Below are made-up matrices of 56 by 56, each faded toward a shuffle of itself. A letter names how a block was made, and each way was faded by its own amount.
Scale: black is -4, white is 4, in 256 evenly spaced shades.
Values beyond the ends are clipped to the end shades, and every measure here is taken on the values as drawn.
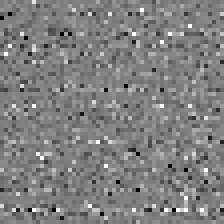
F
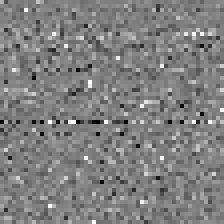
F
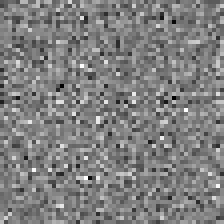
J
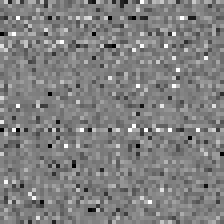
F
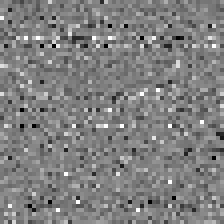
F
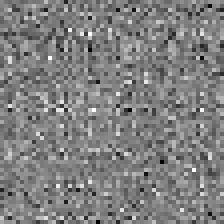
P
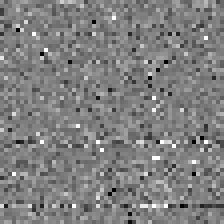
F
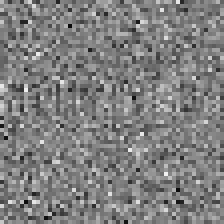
J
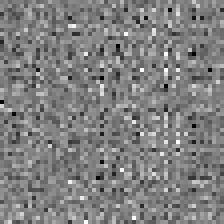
P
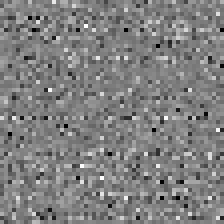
F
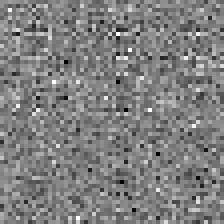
J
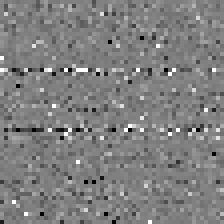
F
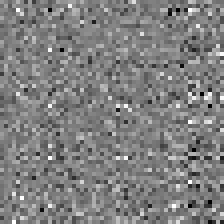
P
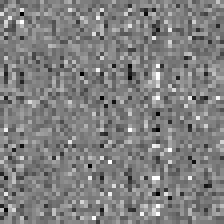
P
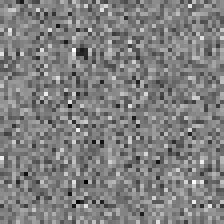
J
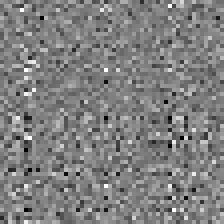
P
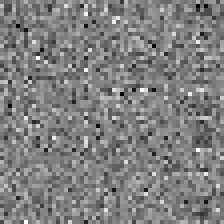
J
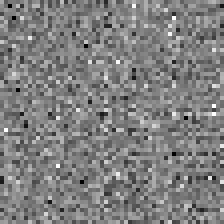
J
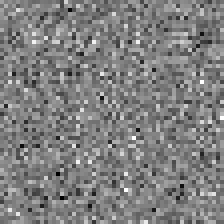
J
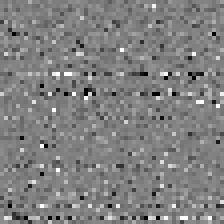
F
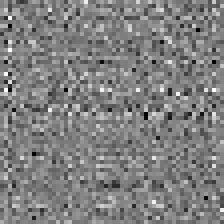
P
